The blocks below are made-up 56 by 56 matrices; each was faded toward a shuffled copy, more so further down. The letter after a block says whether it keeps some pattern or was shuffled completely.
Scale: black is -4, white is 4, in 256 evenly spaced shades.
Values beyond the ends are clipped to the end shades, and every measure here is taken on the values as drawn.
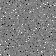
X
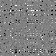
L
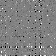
L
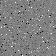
X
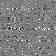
L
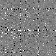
L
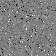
X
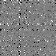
L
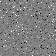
X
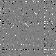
L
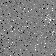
X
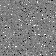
X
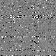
L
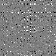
L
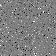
X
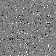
X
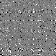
L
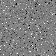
X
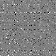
L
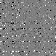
L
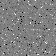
X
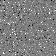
X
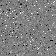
X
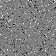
X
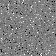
X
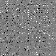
L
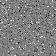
X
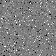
X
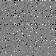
L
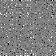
L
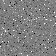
X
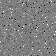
X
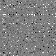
L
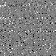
L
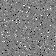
X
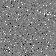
X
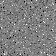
X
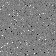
X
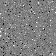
X
